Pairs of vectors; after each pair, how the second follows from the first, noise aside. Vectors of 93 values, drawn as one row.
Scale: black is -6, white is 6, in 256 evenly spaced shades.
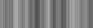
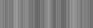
shrunk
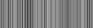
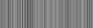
shrunk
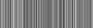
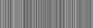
shrunk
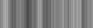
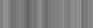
shrunk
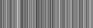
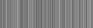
shrunk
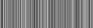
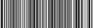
scaled up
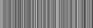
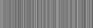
shrunk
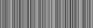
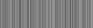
shrunk
